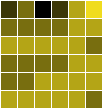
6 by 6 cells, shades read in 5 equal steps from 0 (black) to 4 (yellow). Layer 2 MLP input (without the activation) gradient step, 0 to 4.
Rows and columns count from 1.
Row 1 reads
1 2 0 1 3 4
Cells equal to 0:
1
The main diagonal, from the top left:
1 2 3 2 3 2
